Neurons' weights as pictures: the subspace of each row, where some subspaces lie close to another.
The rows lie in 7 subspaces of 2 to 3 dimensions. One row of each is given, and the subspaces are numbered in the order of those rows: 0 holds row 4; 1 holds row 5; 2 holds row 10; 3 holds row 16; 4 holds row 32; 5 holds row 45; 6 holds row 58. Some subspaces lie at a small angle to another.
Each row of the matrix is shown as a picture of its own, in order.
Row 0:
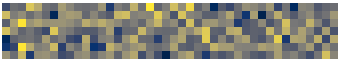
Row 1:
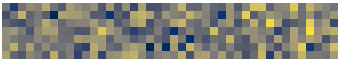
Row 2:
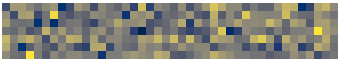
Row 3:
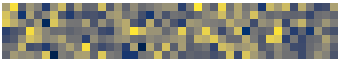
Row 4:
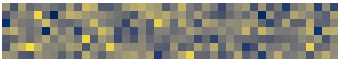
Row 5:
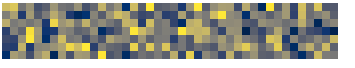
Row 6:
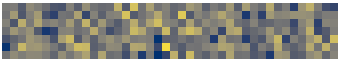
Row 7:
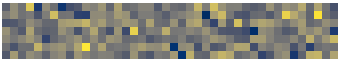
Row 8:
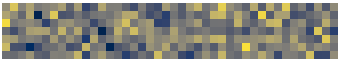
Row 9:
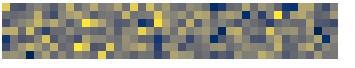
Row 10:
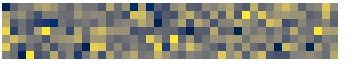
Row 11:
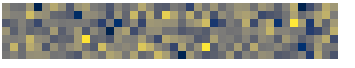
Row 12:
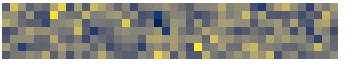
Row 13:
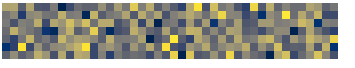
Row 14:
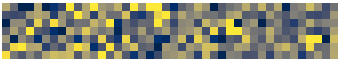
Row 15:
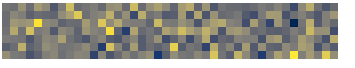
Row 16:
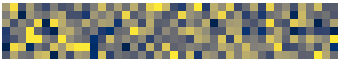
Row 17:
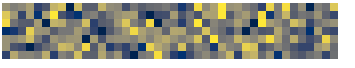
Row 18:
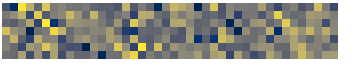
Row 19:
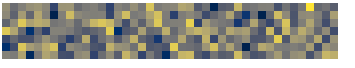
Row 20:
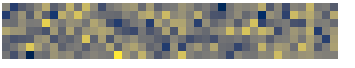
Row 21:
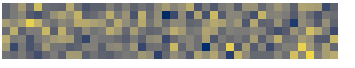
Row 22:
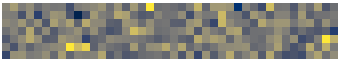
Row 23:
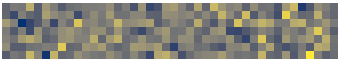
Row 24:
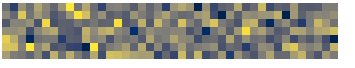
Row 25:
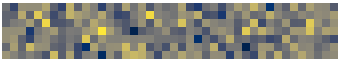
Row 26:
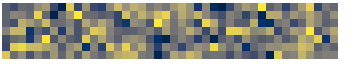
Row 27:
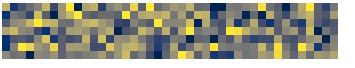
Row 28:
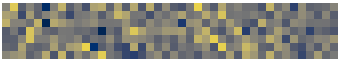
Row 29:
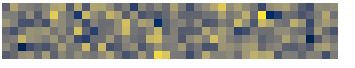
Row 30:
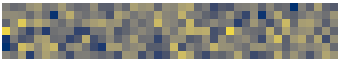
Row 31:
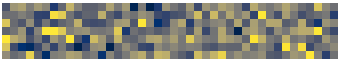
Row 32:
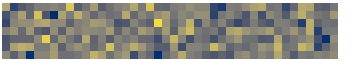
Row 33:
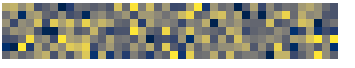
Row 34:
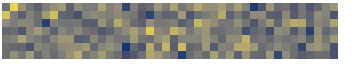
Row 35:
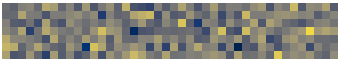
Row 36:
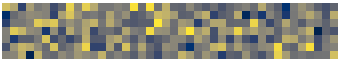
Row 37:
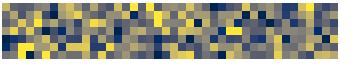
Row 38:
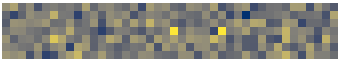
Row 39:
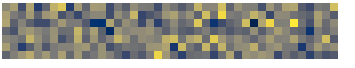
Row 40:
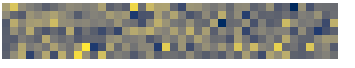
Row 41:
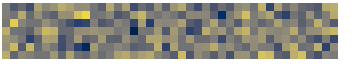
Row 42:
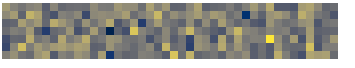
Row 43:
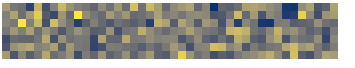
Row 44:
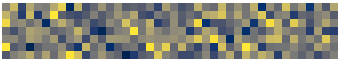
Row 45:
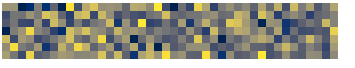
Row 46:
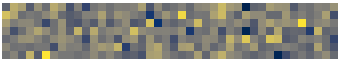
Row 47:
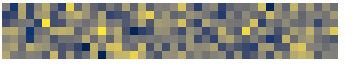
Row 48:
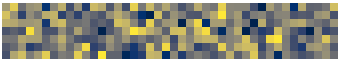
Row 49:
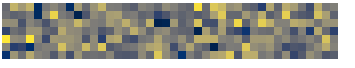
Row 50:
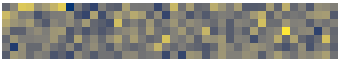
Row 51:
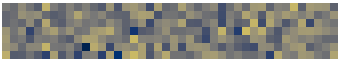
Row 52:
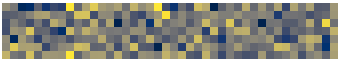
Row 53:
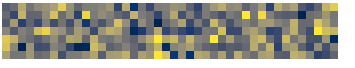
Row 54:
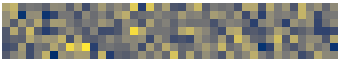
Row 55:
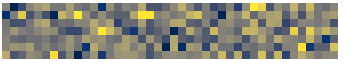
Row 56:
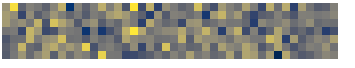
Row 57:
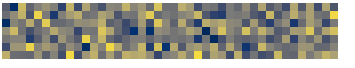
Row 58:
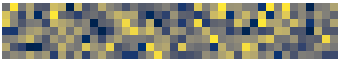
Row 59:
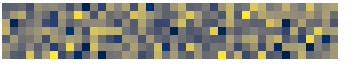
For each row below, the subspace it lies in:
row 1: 2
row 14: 5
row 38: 2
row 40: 2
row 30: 5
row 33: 3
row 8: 0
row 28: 6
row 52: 5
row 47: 6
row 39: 0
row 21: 0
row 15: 0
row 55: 2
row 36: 2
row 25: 6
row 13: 3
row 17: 6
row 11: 0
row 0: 5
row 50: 5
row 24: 3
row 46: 2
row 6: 1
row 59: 2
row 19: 5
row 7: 1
